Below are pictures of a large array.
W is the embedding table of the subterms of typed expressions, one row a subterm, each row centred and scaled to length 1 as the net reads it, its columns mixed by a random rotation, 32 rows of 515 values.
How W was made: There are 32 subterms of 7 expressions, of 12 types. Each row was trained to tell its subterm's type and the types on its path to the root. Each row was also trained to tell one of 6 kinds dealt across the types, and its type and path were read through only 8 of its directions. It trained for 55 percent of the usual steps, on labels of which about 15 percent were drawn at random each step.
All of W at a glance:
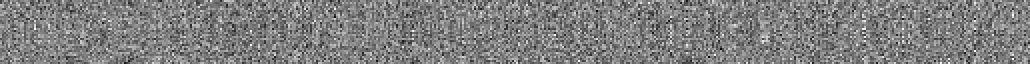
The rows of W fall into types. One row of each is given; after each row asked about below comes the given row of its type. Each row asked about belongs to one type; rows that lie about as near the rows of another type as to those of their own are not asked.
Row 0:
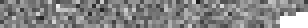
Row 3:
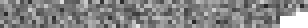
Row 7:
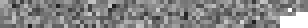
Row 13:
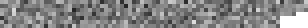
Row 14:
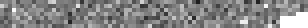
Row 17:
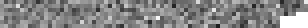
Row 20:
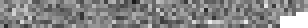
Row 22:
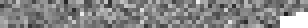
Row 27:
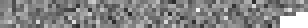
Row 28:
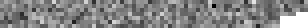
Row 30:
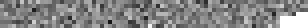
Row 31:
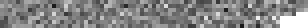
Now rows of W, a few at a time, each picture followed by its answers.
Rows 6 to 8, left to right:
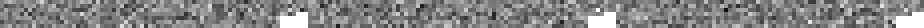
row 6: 7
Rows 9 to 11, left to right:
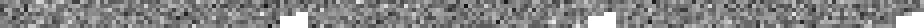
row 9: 3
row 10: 14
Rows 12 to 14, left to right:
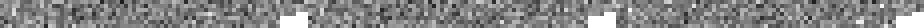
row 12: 13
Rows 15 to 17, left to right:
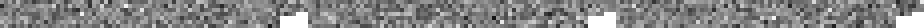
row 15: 22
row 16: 7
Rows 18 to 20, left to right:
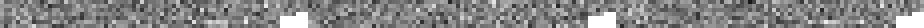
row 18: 20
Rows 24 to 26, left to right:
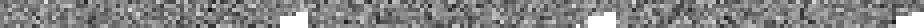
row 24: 27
